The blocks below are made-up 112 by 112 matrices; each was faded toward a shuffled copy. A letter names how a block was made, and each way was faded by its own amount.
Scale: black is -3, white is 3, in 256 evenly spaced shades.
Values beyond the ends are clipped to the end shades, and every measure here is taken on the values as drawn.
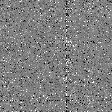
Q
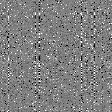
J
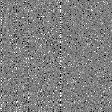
J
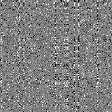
J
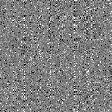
J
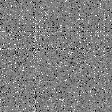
Q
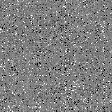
Q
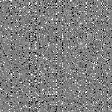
J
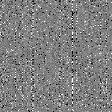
J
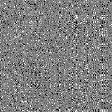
J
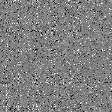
Q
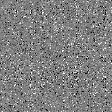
Q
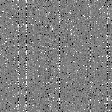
J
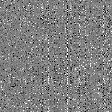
J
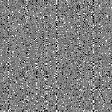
J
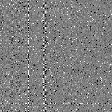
J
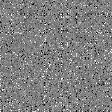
Q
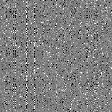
J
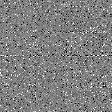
Q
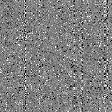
J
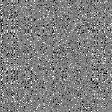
J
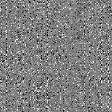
J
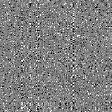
J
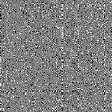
J
